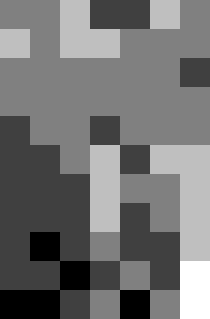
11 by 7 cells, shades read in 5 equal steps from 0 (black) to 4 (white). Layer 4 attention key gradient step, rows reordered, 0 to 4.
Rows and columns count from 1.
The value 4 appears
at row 10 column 7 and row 11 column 7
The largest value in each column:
3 2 3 3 2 3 4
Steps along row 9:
down up up down same up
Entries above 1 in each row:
5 7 6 7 5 4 4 3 2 2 3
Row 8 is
1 1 1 3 1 2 3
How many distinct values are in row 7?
3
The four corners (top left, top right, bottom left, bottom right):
2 2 0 4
